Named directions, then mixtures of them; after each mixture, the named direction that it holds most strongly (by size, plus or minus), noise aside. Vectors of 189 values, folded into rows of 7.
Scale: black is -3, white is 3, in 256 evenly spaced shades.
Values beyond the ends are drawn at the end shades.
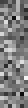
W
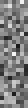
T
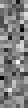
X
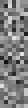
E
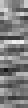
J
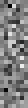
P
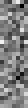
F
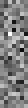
E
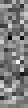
X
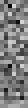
P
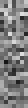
E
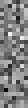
P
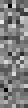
E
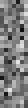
X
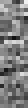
J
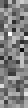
E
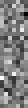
X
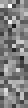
P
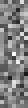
T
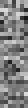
J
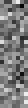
F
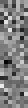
E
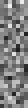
T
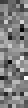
X
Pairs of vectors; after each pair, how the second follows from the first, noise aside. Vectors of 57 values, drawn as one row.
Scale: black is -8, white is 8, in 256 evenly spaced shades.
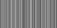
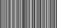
scaled up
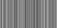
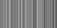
wrapped around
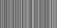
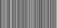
wrapped around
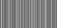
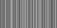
reversed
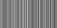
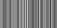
scaled up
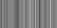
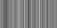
wrapped around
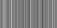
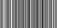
scaled up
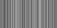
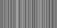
reversed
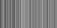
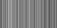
wrapped around
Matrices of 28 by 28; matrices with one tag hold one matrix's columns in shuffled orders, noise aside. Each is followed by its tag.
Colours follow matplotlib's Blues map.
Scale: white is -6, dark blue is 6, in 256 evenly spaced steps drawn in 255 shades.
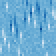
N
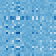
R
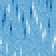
N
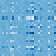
R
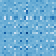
R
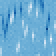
N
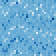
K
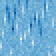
N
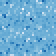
K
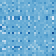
R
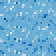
K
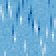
N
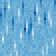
N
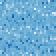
K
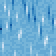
N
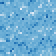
K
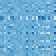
R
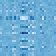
R
